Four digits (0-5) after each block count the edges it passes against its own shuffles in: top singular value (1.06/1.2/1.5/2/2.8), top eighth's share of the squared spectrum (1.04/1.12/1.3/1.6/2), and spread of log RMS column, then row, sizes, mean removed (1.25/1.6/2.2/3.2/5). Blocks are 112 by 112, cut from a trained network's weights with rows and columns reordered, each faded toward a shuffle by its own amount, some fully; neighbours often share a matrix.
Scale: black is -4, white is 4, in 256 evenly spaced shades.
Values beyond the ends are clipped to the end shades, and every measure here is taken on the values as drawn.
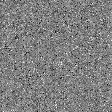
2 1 0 1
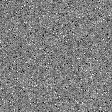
1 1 0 0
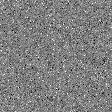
0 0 0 0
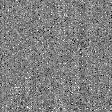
2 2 0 2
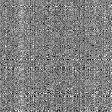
4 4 1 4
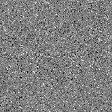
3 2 1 1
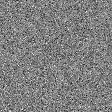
0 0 0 0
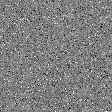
0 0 0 0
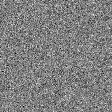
2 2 0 0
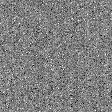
1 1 0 0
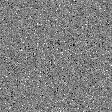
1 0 0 0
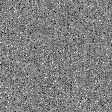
1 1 0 0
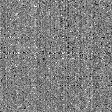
3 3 1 2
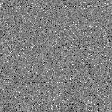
3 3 1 2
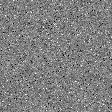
0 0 0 0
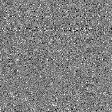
3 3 1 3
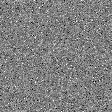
1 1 0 0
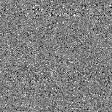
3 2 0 2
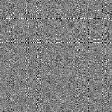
4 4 3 2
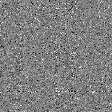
3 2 2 1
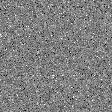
2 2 0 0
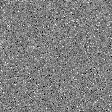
1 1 0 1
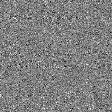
3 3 1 2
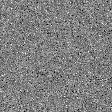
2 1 0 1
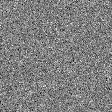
1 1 0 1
